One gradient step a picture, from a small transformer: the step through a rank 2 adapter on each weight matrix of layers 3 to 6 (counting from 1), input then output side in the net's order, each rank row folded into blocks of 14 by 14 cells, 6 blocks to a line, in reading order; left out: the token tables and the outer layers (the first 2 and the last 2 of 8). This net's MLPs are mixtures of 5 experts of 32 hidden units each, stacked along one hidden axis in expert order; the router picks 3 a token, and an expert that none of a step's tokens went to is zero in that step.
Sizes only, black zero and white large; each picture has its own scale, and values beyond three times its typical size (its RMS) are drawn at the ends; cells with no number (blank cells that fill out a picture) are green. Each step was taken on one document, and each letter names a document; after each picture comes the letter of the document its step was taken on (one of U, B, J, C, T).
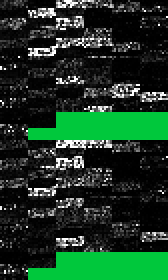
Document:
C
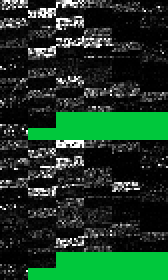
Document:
C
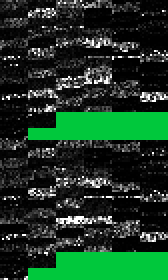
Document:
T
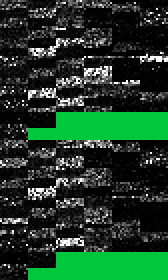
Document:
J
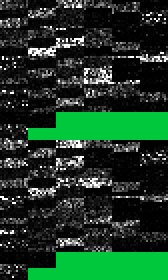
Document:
J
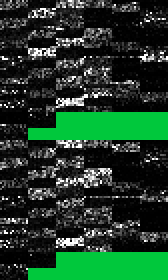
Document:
J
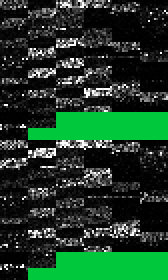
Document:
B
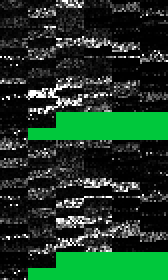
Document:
T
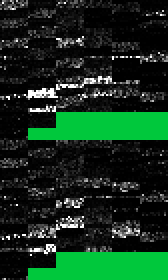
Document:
T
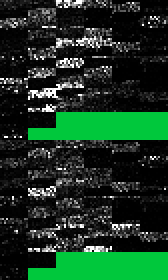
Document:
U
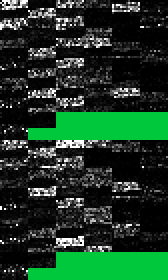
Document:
C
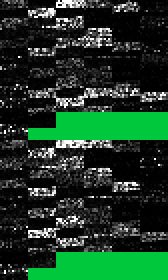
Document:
C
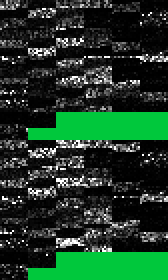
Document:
J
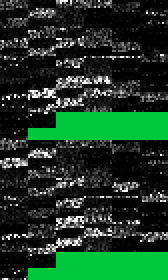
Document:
T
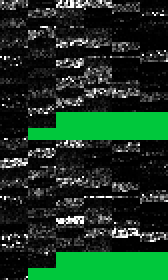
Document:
T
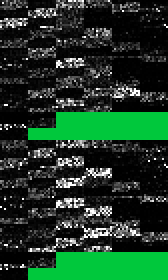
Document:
B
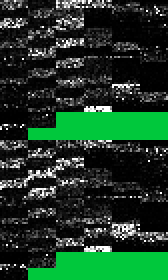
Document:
B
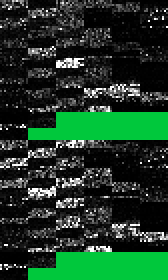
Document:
B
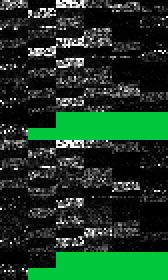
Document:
C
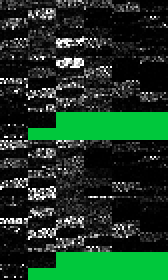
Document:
U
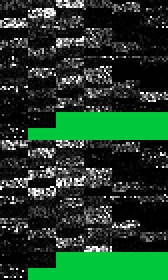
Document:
U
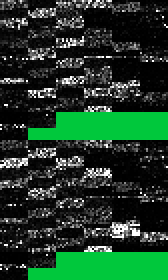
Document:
B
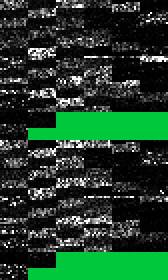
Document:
J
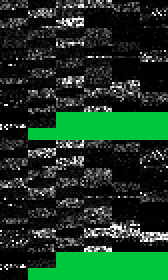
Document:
B
